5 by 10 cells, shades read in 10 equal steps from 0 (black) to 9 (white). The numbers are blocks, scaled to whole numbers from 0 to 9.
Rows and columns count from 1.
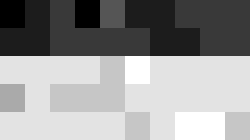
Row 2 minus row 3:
-7 -7 -6 -6 -5 -7 -7 -7 -6 -6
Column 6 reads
1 2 9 8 7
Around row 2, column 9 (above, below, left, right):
2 8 1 2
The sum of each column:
23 26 27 25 27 27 26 28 29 27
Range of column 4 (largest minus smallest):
8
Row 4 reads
6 8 7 7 7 8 8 8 8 8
